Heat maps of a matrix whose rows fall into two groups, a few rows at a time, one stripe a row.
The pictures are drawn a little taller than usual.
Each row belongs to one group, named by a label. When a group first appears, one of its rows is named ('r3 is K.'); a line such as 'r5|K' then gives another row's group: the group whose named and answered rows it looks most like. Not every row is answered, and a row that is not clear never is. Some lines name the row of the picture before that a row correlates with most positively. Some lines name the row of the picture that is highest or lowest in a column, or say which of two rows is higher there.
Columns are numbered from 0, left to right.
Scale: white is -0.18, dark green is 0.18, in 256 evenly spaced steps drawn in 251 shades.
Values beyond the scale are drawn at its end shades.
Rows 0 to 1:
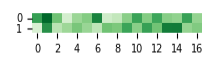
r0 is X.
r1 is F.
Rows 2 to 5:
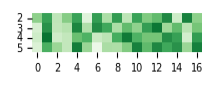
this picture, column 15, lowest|4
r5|F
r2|X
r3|F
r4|F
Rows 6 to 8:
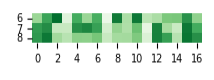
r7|X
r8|X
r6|X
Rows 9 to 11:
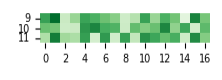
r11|X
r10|F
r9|X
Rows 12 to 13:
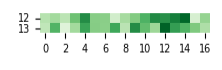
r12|F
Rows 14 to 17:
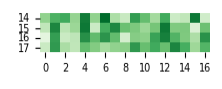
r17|F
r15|F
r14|X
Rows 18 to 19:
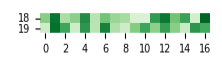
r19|X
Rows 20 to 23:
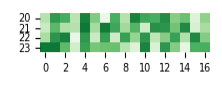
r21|F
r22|X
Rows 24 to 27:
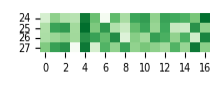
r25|X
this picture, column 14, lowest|25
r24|F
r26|F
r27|X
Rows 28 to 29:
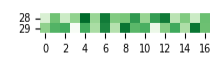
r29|X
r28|F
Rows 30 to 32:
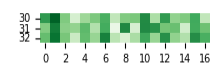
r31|X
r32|X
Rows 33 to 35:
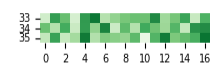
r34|X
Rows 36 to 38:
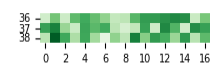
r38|F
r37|X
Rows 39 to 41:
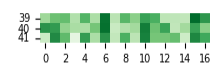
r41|X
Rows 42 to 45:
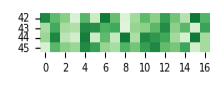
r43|F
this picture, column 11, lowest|42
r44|X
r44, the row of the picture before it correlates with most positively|41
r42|X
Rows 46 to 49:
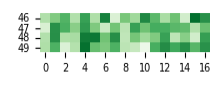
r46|X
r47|F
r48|F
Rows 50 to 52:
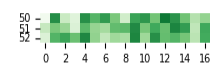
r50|F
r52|F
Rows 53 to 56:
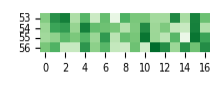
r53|X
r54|X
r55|X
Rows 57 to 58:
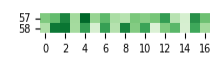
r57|X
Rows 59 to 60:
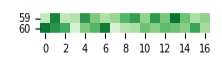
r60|X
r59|F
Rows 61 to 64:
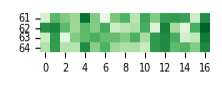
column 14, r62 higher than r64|No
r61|F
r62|X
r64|F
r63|F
